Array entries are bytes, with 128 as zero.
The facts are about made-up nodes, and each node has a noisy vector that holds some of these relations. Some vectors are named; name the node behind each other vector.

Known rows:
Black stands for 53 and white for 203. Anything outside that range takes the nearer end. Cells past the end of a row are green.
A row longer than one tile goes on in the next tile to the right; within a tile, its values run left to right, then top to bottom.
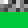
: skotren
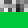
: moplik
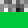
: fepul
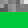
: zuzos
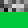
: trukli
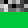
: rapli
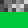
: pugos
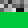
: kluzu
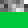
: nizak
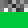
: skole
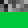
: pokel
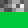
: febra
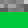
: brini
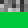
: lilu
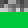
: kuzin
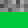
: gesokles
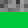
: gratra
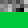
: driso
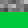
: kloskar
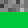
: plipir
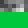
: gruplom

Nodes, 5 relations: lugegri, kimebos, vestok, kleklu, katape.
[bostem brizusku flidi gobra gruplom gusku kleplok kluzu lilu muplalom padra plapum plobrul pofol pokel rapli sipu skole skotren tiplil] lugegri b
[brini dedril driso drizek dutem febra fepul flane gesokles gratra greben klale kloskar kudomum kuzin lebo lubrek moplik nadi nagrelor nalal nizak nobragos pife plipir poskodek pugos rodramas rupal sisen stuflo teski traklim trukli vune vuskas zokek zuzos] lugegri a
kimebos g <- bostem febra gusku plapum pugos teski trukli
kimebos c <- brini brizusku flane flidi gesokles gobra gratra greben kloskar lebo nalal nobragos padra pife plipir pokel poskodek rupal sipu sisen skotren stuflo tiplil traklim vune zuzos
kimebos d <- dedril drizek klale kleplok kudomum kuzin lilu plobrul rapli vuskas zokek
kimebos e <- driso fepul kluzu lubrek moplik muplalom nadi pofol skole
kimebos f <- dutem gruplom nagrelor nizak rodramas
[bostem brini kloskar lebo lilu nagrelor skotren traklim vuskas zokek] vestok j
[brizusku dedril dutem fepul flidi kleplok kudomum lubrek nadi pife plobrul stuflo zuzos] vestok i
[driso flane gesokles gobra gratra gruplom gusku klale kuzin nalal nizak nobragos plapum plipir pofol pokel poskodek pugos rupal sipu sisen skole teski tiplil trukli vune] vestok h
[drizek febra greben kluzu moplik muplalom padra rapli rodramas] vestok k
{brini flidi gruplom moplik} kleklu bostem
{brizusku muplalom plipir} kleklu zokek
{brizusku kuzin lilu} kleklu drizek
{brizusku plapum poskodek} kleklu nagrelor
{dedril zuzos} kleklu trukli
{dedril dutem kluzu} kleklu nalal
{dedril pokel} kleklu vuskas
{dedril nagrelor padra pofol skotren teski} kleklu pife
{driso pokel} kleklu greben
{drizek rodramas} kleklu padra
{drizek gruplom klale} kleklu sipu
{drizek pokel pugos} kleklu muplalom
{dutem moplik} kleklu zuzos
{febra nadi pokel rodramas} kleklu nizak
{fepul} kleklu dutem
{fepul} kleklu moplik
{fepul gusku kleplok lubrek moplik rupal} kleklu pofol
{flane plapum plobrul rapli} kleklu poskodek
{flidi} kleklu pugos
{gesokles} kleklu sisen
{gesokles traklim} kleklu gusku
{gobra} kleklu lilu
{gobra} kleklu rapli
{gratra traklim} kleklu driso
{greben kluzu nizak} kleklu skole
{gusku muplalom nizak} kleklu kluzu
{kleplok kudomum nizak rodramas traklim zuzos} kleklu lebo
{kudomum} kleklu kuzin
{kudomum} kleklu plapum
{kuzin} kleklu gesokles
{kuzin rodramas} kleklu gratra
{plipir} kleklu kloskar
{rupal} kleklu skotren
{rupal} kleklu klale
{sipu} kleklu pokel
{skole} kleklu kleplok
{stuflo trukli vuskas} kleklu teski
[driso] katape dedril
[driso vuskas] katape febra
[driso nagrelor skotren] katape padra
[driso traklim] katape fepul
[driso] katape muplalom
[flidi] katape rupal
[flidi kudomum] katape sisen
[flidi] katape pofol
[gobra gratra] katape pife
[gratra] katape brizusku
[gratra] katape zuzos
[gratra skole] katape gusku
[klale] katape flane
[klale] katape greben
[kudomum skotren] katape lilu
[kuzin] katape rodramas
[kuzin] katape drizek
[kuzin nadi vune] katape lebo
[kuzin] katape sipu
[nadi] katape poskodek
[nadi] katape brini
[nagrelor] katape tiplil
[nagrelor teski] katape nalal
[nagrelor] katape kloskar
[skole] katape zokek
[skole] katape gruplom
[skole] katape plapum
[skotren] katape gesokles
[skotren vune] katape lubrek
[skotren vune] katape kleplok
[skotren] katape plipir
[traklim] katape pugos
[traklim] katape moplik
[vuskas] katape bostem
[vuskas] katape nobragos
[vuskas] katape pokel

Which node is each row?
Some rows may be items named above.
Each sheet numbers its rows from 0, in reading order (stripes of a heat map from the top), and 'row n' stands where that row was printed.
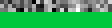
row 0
muplalom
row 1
plapum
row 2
gusku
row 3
rodramas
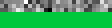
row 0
nizak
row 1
muplalom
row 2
rupal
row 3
bostem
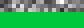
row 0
febra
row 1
kuzin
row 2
pife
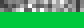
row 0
gruplom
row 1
kleplok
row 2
dedril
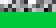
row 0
nagrelor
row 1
pofol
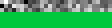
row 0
teski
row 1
febra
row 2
febra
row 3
kudomum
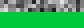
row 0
kudomum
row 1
flane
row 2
dedril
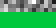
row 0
kudomum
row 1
skotren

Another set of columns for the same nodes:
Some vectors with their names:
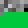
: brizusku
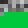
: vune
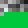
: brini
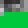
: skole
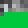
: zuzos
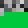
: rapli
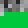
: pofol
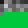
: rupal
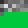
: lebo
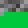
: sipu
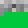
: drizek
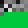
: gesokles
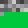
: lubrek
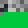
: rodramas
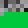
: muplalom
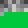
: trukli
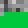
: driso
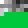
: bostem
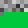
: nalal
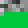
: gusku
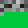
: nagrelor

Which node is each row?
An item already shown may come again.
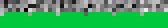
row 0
muplalom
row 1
plapum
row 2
pofol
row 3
dutem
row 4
nagrelor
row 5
pugos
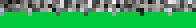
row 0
skole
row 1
rapli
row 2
vuskas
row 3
vuskas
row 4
gruplom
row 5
stuflo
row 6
lilu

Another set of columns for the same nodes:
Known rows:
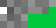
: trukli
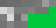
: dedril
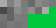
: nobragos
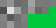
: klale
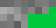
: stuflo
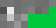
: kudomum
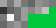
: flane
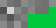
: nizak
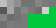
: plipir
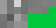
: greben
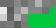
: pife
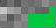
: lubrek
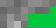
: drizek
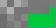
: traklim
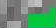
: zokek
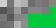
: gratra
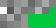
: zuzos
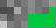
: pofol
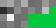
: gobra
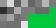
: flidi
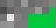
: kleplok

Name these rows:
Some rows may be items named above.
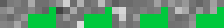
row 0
febra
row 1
flidi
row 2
dedril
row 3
rupal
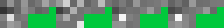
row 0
rapli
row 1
flidi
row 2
kleplok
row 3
kleplok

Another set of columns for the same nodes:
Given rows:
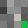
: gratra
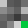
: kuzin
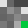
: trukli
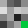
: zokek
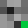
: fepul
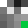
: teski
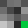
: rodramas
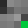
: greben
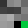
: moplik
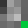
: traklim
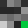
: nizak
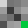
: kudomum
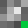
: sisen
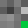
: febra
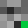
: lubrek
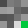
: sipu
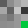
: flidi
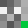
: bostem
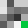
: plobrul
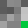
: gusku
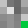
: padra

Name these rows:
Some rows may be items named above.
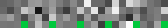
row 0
febra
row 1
kleplok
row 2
febra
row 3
nagrelor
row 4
plobrul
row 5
pugos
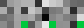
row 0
flidi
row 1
rapli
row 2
pofol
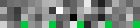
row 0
gruplom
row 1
brizusku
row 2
lilu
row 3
vuskas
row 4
stuflo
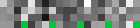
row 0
pofol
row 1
vuskas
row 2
driso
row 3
dedril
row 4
plapum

